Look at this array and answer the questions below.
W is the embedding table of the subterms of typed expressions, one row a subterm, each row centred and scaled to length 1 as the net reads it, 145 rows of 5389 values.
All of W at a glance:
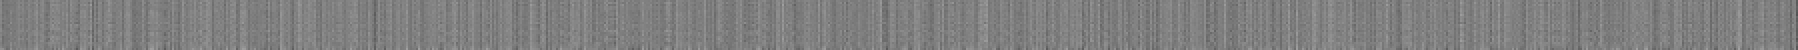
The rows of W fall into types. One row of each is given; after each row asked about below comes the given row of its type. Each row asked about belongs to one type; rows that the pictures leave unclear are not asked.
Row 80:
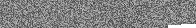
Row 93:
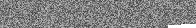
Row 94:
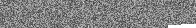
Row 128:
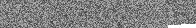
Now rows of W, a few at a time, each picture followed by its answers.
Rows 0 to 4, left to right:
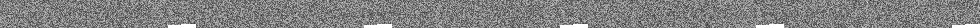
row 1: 128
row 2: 80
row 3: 128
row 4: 94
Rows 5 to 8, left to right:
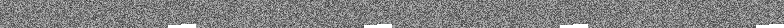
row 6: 93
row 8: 80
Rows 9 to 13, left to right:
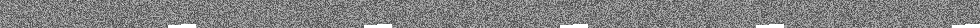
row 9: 80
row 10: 80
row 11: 94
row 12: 94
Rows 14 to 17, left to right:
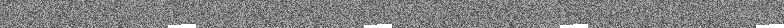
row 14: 94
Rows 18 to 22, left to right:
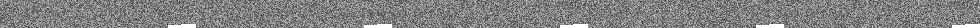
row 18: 93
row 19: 128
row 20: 94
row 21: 80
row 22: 94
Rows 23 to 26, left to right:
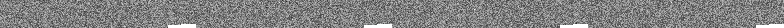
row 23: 128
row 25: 80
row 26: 94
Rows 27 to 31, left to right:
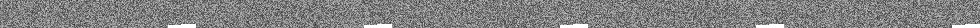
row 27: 93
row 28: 128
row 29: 80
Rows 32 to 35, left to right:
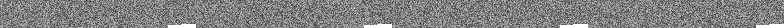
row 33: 128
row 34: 93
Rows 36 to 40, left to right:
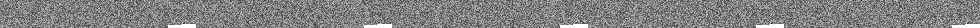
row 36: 93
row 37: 128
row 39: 93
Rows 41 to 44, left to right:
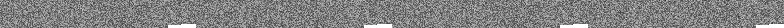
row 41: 80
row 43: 80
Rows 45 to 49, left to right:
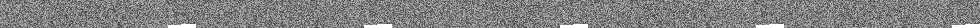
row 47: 80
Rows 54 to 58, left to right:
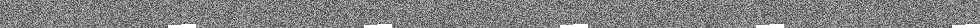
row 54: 80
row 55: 93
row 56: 94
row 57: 128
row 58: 80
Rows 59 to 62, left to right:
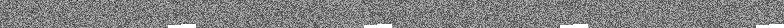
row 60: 128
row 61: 94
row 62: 80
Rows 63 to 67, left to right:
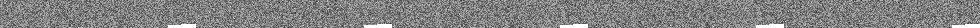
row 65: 128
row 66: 128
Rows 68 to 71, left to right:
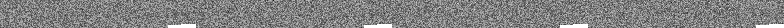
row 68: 128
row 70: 93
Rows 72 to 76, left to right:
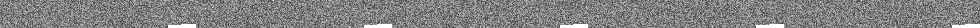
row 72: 80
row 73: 94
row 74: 94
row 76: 80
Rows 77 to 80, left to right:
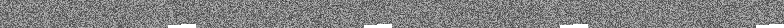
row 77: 128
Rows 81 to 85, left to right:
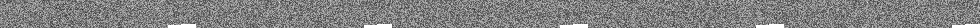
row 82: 94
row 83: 128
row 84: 128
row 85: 94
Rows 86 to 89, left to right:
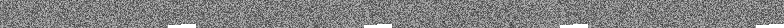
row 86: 93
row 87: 128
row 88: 128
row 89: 93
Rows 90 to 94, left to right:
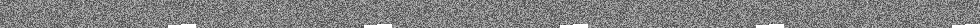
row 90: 94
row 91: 80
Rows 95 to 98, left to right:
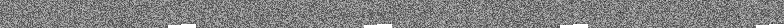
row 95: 80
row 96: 128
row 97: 80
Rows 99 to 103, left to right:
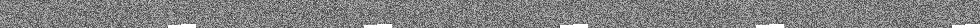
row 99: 128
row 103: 80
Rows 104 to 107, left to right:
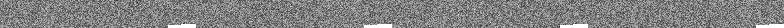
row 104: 93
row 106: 93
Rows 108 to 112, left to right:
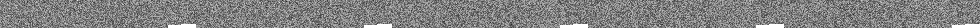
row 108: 80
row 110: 128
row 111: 94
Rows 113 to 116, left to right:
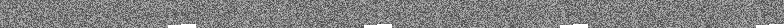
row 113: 128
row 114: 80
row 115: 128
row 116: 128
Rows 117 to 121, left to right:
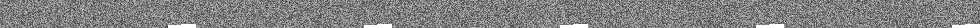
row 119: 128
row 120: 80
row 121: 80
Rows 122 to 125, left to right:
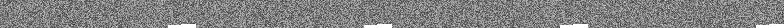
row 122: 94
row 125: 80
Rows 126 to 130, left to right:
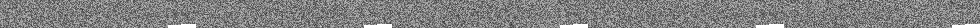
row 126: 128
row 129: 128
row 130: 94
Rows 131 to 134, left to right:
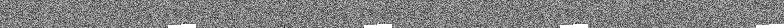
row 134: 94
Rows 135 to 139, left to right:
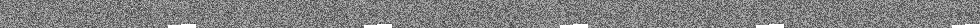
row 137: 128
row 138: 93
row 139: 128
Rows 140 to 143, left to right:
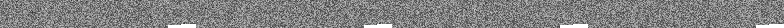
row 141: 93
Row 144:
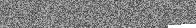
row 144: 93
